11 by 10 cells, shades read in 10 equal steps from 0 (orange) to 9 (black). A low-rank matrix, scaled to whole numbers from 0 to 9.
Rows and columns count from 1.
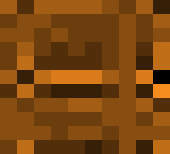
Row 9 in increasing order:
3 4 4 4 4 5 5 5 5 5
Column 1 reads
3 5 4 5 5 3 6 4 4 4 5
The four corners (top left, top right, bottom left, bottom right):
3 7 5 2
